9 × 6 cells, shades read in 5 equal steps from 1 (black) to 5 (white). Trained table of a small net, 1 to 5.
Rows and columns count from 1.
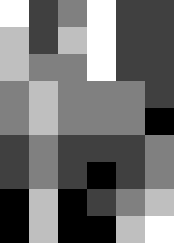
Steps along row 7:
up down down up up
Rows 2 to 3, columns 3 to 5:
4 5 2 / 3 5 2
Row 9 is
1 4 1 1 4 5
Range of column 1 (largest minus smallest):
4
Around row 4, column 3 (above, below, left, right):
3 3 4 3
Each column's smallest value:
1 2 1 1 2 1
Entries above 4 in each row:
2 1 1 0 0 0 0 0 1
